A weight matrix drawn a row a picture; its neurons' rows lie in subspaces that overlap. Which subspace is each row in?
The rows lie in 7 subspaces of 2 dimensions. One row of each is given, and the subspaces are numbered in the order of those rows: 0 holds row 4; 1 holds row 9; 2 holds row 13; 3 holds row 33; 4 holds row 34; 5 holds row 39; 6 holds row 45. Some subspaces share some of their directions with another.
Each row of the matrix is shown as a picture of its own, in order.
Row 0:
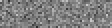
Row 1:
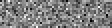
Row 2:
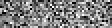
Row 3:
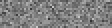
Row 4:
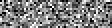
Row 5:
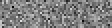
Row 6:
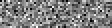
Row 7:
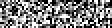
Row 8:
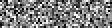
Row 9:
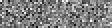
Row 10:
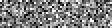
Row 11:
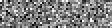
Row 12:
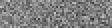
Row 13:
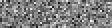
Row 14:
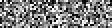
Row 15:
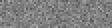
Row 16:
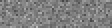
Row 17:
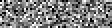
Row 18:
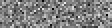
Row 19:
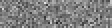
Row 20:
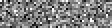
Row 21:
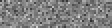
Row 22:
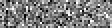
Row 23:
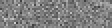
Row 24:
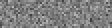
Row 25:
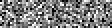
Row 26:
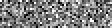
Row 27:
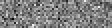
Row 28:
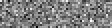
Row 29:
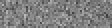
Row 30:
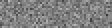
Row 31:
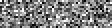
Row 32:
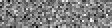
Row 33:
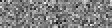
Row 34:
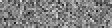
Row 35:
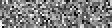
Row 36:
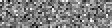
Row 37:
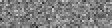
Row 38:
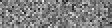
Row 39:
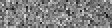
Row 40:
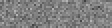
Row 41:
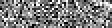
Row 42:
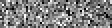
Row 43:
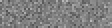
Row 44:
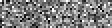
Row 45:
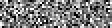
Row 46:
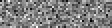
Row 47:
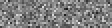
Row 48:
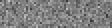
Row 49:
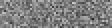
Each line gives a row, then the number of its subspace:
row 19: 3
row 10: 4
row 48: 5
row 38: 1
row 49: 0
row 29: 5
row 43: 1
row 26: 4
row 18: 1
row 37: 5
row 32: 0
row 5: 6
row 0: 2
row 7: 3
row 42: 5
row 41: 4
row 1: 5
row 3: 0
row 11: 1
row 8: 6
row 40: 4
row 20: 1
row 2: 0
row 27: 4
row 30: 6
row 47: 2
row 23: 4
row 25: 2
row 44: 6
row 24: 6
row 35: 6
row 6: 2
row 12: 0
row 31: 5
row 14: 3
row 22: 5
